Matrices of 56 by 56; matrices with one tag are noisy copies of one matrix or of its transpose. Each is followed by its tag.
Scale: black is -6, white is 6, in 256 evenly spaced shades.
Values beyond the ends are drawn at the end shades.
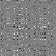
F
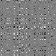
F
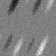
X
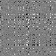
F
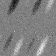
X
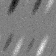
X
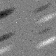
X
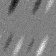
X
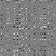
F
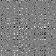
F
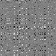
F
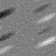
X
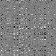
F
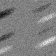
X
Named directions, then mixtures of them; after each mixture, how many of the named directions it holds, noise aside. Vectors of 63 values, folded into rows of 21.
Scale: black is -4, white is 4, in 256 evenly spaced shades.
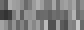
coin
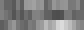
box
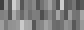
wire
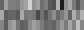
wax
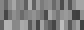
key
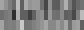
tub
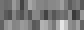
three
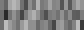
two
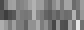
two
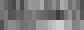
one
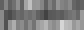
three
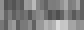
one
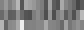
two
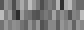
two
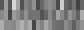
one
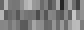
one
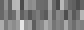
two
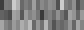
two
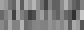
one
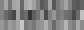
three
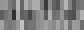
one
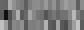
one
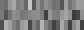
one
